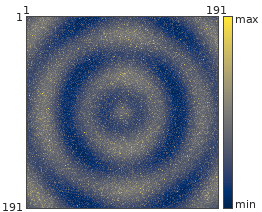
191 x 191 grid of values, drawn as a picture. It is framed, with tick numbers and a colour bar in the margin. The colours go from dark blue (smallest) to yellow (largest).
Rings spread out from the centre. Overall the values sit about 30% of the way up the scale. Upright stripes repeat 2 times across the table. No row or column stands out. No seam splits the table.
